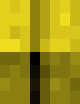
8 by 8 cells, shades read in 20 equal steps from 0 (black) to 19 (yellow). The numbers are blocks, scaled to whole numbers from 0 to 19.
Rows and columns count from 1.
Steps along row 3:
down up down up up same same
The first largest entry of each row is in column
1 7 1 1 8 2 1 1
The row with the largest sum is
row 4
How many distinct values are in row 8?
4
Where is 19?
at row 2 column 7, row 4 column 1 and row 4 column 2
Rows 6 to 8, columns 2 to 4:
11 10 1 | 11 11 2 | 11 11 1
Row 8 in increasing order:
1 8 10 11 11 11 11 11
